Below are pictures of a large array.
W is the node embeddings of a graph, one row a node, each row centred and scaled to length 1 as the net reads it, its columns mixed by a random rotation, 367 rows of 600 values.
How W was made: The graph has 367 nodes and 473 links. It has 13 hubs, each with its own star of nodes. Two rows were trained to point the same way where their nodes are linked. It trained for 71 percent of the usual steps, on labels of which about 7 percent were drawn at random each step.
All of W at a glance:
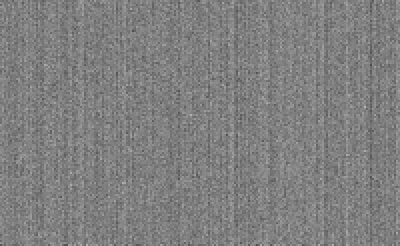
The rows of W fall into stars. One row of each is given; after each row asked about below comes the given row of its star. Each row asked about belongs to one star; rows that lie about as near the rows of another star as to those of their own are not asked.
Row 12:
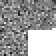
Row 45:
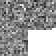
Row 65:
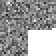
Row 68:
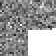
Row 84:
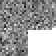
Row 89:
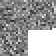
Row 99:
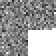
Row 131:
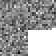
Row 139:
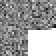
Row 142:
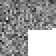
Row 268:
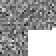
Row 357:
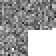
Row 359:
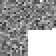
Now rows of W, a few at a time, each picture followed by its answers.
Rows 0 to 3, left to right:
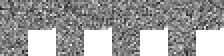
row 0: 357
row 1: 268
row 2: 65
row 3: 12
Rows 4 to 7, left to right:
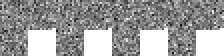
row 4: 99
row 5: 268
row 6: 142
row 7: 65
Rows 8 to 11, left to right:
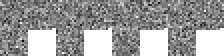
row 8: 139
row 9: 268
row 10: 65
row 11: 139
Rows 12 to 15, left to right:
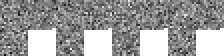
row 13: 99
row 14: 65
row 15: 131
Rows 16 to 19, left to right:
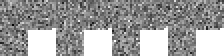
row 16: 65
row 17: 84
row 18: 268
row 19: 357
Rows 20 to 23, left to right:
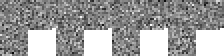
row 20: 139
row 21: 65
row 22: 142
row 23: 139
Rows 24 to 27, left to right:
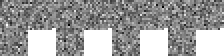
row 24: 359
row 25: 131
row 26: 68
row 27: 99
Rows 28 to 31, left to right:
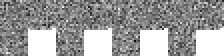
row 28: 99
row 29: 84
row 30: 45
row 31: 68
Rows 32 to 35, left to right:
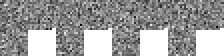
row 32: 142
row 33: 268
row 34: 12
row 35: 139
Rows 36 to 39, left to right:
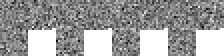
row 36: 45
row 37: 139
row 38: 84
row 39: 359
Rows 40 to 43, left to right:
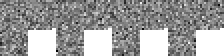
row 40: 12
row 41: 68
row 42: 142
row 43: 68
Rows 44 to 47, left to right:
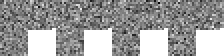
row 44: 68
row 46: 65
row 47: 84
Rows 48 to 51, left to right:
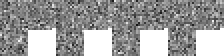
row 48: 89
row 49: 359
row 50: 268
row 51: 131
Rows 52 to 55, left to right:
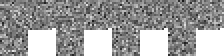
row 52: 139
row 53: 359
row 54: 357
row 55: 359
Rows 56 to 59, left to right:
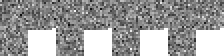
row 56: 139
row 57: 65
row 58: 45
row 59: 99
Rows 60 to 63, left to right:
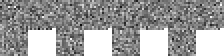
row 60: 357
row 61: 268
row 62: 268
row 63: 89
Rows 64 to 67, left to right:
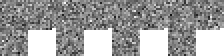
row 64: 131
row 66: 359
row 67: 359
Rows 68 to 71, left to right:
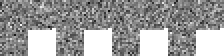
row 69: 45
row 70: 68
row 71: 68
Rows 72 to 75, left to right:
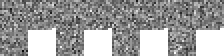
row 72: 84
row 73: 131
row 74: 131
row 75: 12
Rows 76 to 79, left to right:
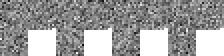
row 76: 131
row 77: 45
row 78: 142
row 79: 131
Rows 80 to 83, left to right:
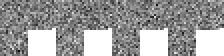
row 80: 12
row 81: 357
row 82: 68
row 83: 359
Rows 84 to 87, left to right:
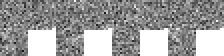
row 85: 89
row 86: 139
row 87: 84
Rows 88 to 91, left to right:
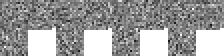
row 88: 142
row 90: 45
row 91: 139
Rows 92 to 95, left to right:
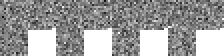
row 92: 68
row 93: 68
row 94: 359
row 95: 357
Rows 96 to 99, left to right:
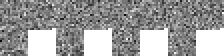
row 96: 139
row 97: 84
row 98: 142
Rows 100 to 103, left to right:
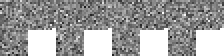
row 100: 99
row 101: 84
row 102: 139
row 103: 12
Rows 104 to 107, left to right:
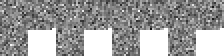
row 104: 268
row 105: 142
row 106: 142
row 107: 359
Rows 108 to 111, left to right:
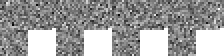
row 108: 65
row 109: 68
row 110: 65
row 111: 68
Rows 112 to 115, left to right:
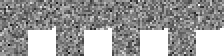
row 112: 68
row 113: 99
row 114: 357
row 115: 359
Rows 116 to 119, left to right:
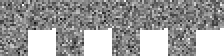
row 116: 12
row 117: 357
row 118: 357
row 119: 89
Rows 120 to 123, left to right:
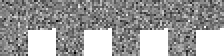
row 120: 12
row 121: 131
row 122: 131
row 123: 12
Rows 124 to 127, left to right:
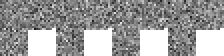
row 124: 89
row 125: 68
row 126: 68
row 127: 68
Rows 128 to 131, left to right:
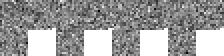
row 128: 357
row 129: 99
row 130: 139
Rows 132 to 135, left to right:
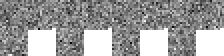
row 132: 139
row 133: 84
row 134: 89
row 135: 84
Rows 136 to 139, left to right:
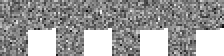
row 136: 99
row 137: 357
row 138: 45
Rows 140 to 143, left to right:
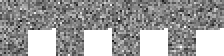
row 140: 139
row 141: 131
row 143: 12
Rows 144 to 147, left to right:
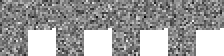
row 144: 268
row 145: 68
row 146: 12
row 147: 65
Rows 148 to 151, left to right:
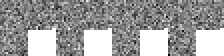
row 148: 12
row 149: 65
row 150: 268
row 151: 139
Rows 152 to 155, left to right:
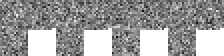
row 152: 45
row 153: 142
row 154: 357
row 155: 142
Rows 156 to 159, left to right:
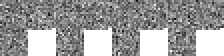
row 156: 359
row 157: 268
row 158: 359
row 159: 139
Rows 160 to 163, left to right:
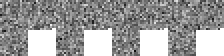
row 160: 99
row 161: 139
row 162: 131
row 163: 45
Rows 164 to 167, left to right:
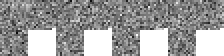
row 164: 268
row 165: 45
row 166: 45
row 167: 65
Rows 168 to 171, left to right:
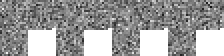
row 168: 268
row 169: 65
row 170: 359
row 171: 12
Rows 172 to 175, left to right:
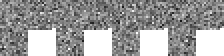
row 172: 12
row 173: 12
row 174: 45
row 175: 131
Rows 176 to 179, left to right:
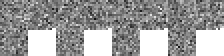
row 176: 12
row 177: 357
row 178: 99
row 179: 89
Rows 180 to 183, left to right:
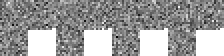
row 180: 65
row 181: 68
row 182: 359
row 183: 131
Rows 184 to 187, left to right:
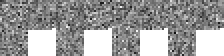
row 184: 142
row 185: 65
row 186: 357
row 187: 268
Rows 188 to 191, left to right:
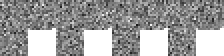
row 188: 359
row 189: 99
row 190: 268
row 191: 142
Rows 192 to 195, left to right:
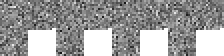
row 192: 12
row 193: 68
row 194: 357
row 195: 12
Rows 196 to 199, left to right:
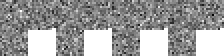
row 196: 45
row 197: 89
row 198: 99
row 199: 45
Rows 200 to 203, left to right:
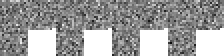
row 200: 89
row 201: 359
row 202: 359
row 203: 45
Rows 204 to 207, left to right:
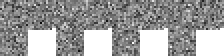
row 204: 99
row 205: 68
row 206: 359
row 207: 45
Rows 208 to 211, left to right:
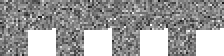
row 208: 359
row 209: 12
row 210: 131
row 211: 131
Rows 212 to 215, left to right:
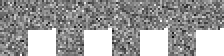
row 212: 65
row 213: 142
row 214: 268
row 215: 357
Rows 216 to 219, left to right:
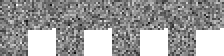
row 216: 142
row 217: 131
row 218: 142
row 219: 359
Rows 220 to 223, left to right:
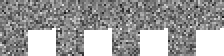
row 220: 68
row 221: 142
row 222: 84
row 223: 68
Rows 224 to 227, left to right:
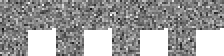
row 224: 359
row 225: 99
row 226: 139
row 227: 139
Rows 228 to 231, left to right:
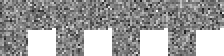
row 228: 359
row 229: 68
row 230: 65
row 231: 89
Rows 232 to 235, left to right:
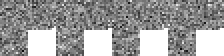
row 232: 84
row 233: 142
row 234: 359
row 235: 139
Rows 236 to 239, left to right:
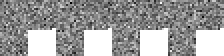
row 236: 68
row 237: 12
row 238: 45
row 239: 12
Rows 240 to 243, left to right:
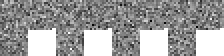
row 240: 359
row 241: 268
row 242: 99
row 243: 142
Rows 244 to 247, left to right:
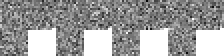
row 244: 12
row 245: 68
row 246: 45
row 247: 12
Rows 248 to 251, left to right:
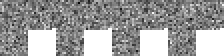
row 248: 268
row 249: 359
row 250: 12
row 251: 131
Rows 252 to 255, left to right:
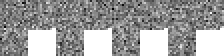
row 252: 84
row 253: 45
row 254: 357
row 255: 12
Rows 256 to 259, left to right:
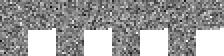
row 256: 139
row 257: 99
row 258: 12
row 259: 89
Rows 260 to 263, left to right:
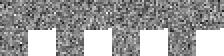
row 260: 99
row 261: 99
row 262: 357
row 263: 99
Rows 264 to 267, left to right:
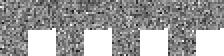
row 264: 45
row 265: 84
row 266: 268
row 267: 357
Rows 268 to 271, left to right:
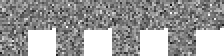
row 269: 68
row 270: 139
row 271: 68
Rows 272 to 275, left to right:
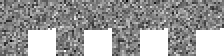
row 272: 45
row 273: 139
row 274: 45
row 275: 139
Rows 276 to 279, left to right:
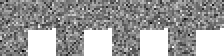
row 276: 89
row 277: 131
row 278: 68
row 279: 65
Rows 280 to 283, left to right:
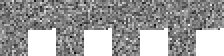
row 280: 65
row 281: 131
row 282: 359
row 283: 359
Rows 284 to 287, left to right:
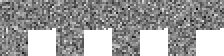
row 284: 357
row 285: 357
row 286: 68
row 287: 131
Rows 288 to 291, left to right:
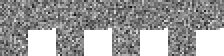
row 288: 45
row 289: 12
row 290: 357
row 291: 131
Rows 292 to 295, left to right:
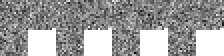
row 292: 84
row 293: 84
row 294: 357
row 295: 68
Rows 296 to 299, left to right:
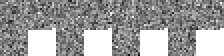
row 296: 89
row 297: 99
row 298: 142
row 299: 131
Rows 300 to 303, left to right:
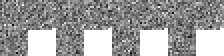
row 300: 65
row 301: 68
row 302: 99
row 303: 268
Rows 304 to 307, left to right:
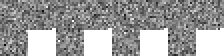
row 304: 359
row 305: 131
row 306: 139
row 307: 142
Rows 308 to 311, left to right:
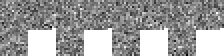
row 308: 65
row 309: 139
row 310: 12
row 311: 12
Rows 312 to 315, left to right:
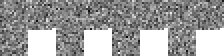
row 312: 68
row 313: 12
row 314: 99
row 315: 357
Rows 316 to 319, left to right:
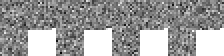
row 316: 131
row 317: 139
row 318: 65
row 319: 357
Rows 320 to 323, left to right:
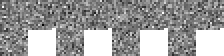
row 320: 89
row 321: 357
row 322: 131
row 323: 99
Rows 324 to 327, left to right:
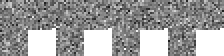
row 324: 65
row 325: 131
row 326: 357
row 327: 99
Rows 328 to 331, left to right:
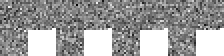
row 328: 357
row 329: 131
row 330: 131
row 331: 45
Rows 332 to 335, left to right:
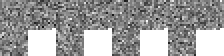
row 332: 12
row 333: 142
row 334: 99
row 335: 268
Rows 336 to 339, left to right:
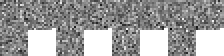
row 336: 45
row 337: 68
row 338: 357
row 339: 131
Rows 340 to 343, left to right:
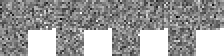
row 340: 65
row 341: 357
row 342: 99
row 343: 68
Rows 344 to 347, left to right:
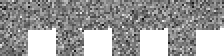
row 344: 89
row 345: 65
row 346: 268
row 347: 84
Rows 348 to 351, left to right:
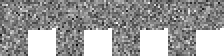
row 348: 142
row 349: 131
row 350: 268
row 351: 142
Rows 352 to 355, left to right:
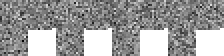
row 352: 139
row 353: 142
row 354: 65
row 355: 359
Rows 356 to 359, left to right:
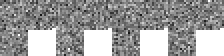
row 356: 142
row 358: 45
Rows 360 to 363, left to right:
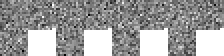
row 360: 89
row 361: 142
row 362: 68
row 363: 12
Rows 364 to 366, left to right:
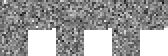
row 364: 268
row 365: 131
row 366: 142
